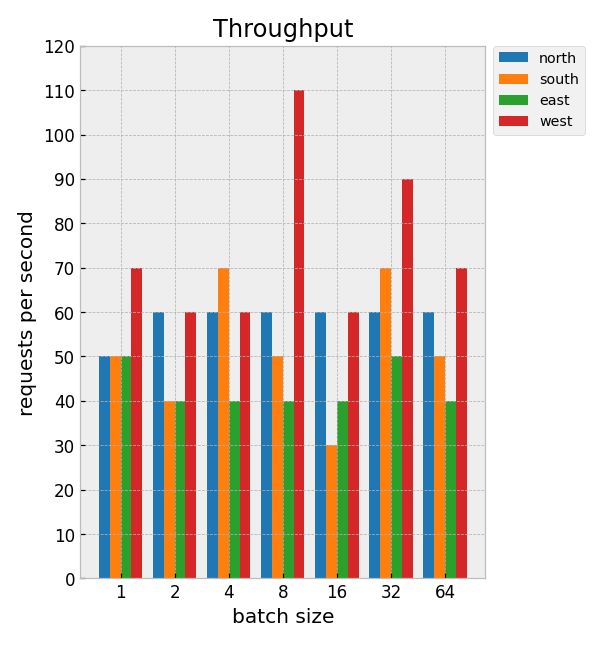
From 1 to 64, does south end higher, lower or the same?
the same
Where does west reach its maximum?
8
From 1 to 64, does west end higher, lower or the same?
the same
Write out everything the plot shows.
Title: Throughput
x-axis: batch size, ticks 1 2 4 8 16 32 64
y-axis: requests per second, ticks 0 10 20 30 40 50 60 70 80 90 100 110 120
Legend: north, south, east, west
Values:
north: 50 60 60 60 60 60 60
south: 50 40 70 50 30 70 50
east: 50 40 40 40 40 50 40
west: 70 60 60 110 60 90 70
